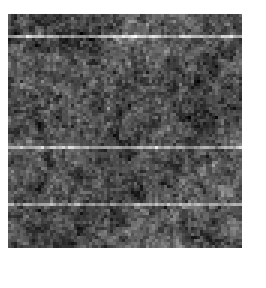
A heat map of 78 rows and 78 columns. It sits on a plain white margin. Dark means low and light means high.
Most values sit low, with a long tail of high ones. The grain runs across in streaks. Overall the values sit about 30% of the way up the scale. Rows 8, 45 and 64 differ from the rows beside them. No overall slope runs across the table.
